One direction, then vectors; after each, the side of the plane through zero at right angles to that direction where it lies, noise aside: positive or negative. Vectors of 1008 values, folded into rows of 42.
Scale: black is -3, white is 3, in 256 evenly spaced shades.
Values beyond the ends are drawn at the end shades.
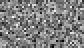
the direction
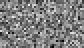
positive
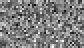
negative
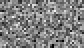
positive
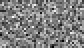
positive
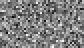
negative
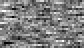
negative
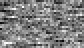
positive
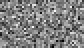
positive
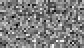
negative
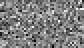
positive
